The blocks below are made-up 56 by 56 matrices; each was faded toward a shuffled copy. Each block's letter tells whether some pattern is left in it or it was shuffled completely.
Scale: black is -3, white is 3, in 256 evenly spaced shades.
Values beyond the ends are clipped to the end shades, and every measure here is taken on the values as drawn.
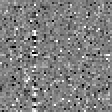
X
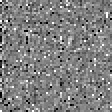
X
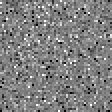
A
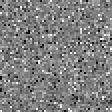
A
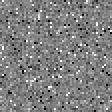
A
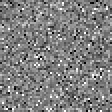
A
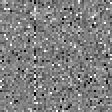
X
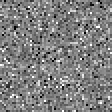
A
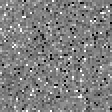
A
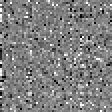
X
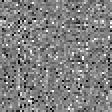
X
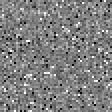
A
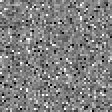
A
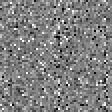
X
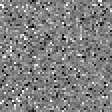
A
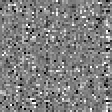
X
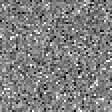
A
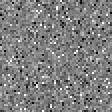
A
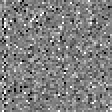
X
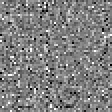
X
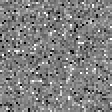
A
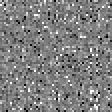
X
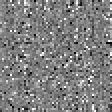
X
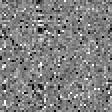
X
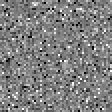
A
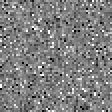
A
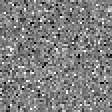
A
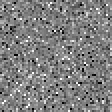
A
